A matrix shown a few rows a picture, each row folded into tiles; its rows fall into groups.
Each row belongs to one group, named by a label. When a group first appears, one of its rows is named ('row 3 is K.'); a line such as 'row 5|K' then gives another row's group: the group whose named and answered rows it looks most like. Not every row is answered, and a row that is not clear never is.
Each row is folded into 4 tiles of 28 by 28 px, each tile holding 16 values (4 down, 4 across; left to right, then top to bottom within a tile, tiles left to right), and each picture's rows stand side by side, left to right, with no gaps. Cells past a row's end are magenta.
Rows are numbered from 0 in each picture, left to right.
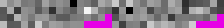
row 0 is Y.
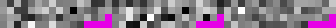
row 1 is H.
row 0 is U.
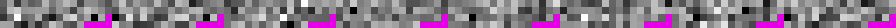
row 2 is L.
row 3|Y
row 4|U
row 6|U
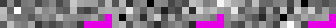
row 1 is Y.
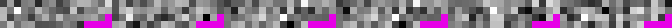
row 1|H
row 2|L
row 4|U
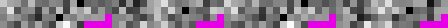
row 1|U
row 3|U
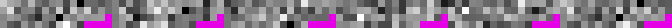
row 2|L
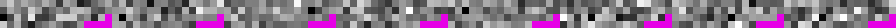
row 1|Y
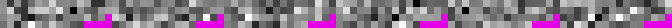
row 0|U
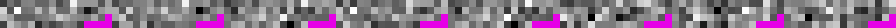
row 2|L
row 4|L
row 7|U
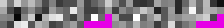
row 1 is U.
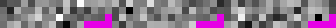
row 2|H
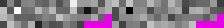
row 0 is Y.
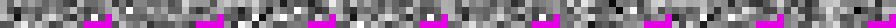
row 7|U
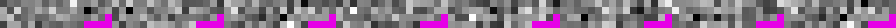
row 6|U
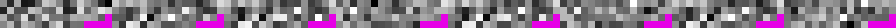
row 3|Y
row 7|L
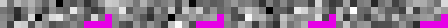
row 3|Y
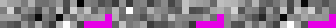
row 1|Y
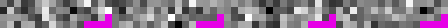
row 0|U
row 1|L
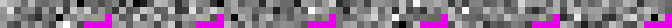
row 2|Y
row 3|L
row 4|Y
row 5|H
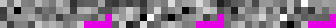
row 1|H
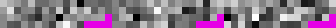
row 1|U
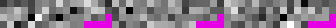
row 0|H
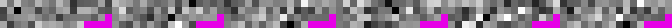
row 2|L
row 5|L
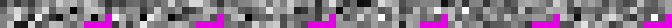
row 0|H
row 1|H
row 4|Y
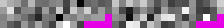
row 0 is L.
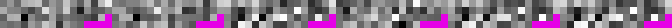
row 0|U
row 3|L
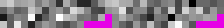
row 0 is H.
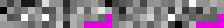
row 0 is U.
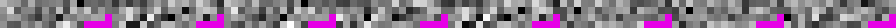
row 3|H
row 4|H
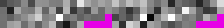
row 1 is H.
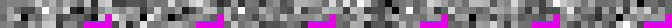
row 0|U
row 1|H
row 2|Y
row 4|U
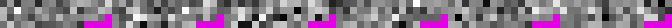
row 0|Y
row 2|H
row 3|L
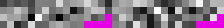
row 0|H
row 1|U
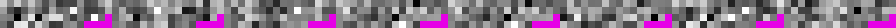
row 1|U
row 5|H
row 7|U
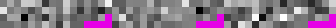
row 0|U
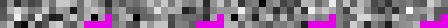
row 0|H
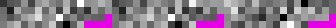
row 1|L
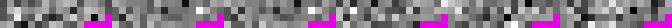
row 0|H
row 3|Y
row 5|U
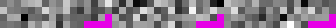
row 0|U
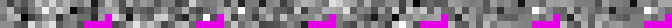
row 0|U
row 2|Y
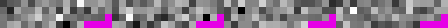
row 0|L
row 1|H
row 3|Y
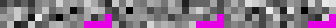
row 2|U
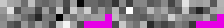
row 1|Y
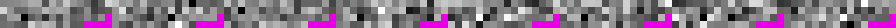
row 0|U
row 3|U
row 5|U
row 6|H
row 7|L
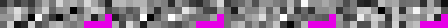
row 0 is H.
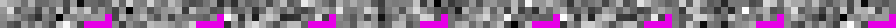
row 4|L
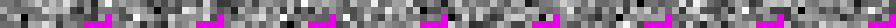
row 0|U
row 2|L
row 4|H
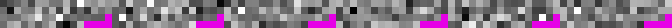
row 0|L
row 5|Y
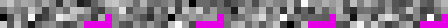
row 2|L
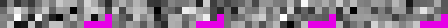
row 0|H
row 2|L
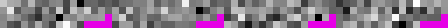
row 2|H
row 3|L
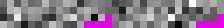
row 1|L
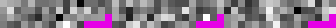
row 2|U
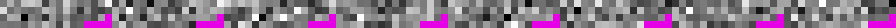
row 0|U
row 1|Y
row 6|Y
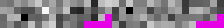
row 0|U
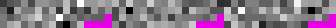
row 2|Y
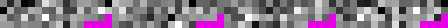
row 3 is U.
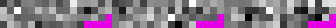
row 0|Y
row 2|U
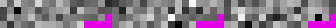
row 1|L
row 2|H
